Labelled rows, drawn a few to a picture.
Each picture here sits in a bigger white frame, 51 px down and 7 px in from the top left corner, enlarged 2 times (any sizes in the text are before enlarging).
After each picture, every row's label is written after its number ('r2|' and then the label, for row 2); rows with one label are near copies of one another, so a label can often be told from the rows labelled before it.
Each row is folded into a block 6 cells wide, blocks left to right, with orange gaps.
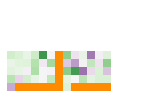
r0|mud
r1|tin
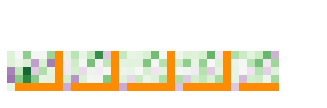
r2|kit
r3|mud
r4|mud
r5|mud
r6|mud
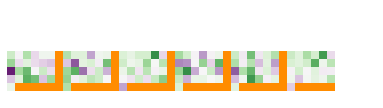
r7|kit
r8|tin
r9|mud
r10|tin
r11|kit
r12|mud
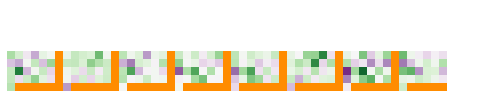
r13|tin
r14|mud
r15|tin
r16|kit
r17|kit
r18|mud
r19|kit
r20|tin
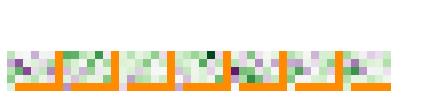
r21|tin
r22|mud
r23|mud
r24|mud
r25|kit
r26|tin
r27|tin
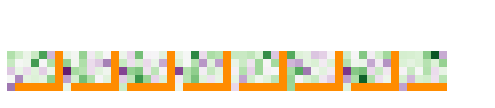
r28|mud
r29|kit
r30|kit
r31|kit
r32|mud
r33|tin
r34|kit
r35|mud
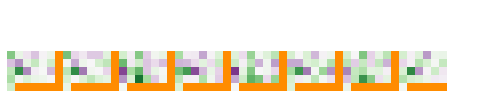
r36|tin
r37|tin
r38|kit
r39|tin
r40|kit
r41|tin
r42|kit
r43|tin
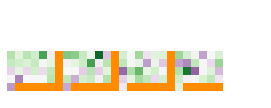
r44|mud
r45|mud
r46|kit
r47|tin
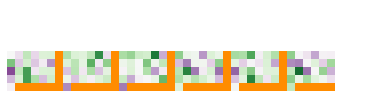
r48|kit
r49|mud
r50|mud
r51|tin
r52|kit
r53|tin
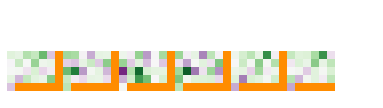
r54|mud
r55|tin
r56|kit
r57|tin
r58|mud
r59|mud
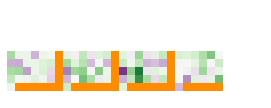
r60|tin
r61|kit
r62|kit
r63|mud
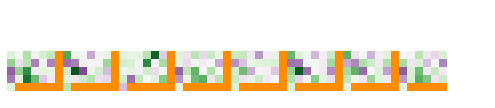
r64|kit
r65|tin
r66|mud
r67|kit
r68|tin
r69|tin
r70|tin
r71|kit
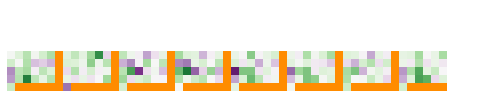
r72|kit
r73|mud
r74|tin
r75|tin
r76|kit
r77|kit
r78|tin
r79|kit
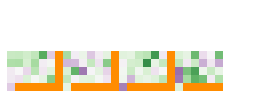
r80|mud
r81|tin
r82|mud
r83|kit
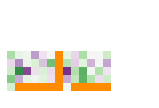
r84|tin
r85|kit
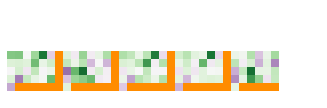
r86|mud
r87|kit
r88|mud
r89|mud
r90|kit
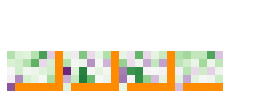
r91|mud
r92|kit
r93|kit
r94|mud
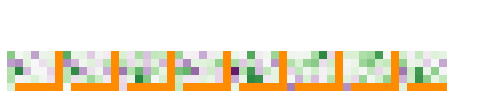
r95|tin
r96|tin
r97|kit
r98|tin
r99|kit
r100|mud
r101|mud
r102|kit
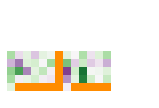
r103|tin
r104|kit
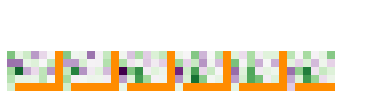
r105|tin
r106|tin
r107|kit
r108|kit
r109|kit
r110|kit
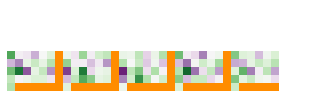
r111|tin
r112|kit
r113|kit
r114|tin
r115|tin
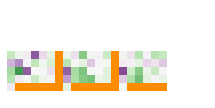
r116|tin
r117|kit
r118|kit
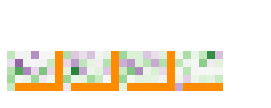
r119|tin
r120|tin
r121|tin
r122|mud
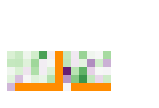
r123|mud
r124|kit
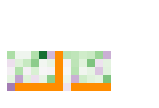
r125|mud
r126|mud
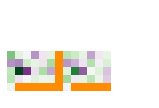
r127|tin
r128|tin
